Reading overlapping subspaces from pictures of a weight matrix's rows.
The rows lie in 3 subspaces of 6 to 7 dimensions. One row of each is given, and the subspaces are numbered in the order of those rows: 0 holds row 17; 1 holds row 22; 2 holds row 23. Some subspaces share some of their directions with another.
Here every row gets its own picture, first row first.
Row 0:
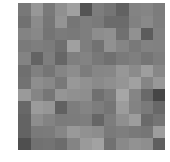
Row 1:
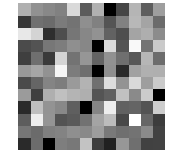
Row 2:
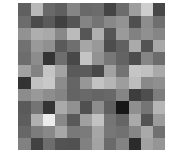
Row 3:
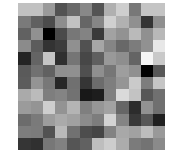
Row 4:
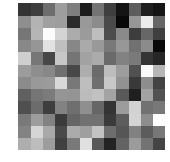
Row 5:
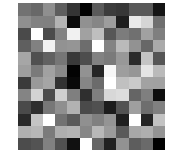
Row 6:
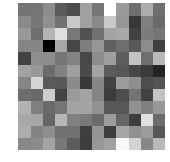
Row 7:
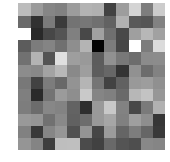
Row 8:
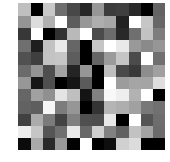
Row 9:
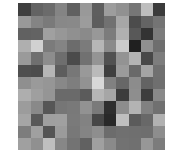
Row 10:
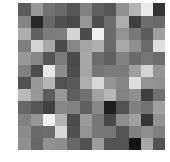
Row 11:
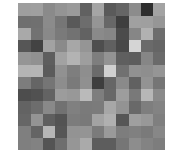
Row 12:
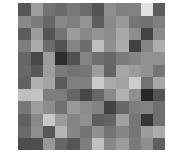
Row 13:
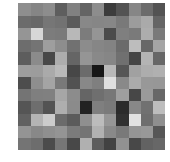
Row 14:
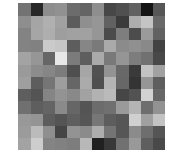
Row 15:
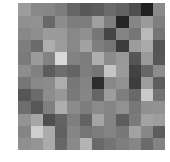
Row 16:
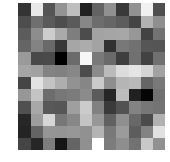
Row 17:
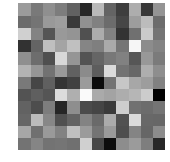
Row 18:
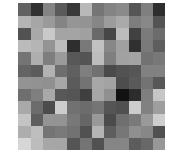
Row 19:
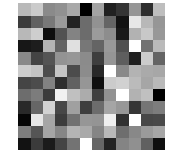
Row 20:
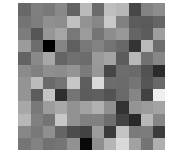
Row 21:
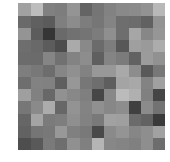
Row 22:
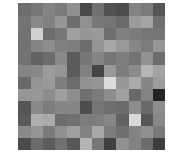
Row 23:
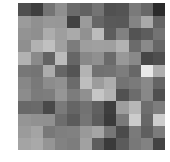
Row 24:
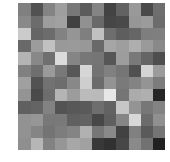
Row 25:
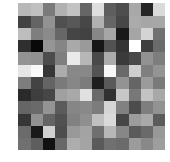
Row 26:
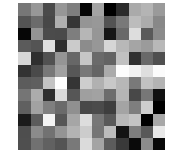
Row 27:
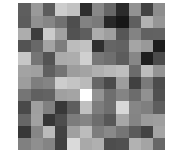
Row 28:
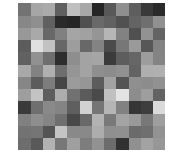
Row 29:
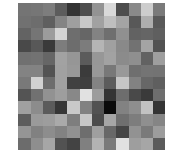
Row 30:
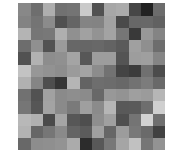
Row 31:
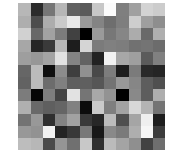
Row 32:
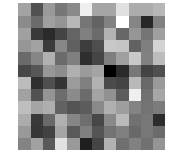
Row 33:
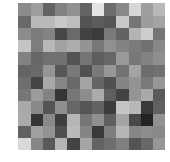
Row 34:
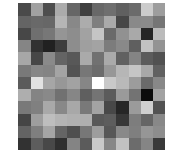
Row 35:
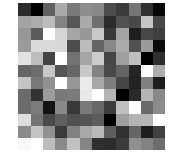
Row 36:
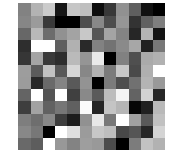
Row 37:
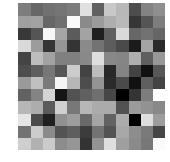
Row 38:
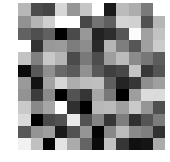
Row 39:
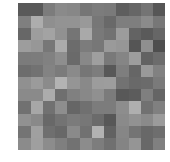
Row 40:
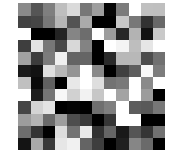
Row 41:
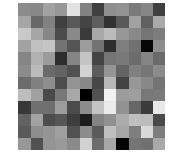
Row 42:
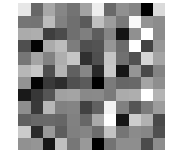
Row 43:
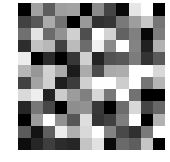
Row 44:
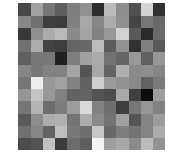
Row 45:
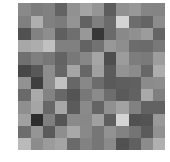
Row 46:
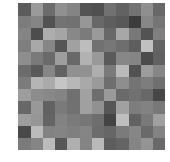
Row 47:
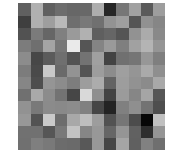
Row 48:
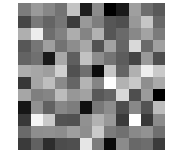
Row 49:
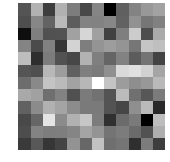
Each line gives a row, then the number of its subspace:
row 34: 0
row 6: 0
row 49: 0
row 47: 0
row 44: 0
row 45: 0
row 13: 1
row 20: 0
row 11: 2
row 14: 1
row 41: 0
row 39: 1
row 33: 0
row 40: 1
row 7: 1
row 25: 2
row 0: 1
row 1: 1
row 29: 0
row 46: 2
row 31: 0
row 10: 1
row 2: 1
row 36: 0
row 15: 2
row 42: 2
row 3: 2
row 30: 0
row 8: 1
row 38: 0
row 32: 2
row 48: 1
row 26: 0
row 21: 2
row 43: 2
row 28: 0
